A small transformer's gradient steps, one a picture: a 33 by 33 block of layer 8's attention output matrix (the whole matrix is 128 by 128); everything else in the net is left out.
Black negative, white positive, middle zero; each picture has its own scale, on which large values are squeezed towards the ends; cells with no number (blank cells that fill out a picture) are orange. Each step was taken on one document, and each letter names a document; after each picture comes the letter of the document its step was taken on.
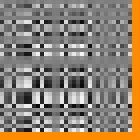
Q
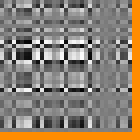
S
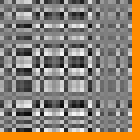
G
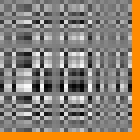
Q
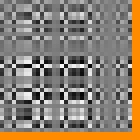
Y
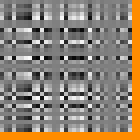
Y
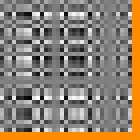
Y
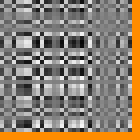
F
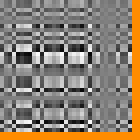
S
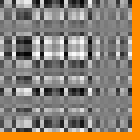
S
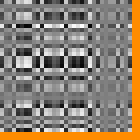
G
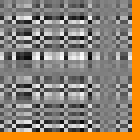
S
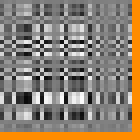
Q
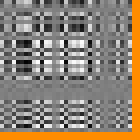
F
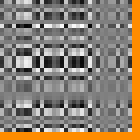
G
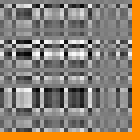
S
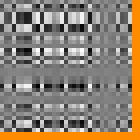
F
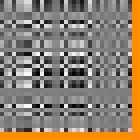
Q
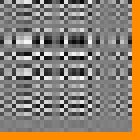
F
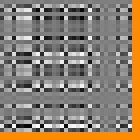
F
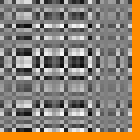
G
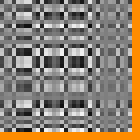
G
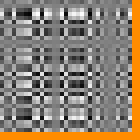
Y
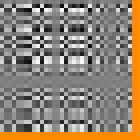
Q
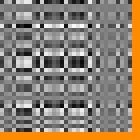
G
